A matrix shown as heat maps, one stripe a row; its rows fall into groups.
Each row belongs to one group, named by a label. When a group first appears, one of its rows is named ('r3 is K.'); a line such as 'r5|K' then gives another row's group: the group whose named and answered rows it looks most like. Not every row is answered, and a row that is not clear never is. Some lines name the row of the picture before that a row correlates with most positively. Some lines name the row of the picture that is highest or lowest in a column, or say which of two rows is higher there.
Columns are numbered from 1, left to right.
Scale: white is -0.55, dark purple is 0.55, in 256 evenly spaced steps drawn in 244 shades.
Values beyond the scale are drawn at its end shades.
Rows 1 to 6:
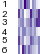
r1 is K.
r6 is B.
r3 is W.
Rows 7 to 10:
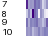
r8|K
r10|W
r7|B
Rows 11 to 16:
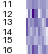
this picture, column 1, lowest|12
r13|B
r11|K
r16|K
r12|K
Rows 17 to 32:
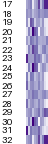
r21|B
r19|B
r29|W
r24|K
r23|B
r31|B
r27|K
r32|W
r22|K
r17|W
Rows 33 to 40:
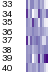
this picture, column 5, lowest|34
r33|B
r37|B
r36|K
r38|W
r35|K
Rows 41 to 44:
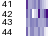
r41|B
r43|B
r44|B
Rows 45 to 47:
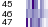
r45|K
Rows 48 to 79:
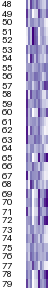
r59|B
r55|W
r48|B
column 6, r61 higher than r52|No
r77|K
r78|W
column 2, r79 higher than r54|Yes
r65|W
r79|W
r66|K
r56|B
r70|W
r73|B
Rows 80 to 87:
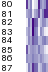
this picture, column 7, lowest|83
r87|K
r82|K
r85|B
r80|W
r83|K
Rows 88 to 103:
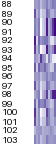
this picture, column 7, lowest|94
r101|W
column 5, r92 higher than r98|Yes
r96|W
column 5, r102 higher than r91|Yes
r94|K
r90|W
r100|W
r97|W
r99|B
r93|W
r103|W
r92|B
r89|W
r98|W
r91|W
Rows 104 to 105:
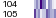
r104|K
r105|W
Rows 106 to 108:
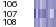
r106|W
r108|W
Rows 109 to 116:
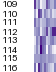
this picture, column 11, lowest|114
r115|K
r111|W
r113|K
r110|B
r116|B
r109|W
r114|K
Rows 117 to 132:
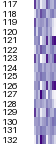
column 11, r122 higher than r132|Yes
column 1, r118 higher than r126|No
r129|W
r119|B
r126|W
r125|K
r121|W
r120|B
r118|K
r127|K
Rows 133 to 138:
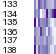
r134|W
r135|B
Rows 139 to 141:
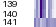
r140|K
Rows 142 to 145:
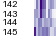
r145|B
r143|K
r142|K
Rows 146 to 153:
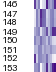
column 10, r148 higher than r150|Yes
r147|K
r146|W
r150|K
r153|W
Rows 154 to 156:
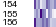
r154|W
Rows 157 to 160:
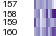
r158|W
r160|W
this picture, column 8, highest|159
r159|W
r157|B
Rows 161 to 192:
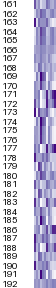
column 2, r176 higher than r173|Yes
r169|K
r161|W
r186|W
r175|K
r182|B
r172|W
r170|K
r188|W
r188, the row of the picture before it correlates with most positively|159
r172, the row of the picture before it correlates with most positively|159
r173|B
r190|B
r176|K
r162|K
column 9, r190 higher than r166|No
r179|B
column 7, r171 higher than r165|Yes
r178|B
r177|W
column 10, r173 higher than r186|No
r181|W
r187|B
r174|K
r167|K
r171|W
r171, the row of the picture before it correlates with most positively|158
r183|W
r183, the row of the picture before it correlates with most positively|159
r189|B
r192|W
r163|B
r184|K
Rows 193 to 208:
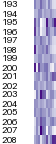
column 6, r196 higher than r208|No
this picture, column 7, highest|195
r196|W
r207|K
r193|K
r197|K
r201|W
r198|B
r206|K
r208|W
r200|B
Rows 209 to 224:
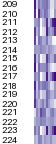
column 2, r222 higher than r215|Yes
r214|K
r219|W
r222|K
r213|B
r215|W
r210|B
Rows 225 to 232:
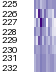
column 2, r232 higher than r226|Yes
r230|K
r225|W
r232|K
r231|K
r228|K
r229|B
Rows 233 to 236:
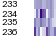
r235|K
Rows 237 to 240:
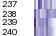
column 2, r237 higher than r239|No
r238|W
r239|B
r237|B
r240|B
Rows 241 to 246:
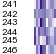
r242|B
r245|W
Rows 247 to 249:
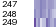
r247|K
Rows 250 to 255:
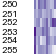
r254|W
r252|W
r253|B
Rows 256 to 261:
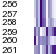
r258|K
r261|W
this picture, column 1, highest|260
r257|K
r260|B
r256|K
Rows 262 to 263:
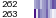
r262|W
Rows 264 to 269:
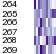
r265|W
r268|W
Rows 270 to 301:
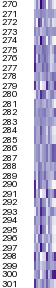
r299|W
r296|B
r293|K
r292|K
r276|B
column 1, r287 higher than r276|No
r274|K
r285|K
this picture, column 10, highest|300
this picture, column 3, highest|272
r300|W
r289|B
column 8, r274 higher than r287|Yes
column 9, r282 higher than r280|No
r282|B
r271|K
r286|W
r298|W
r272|B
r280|K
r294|K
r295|K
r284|K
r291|W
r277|B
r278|W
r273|W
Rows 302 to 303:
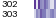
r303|K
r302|B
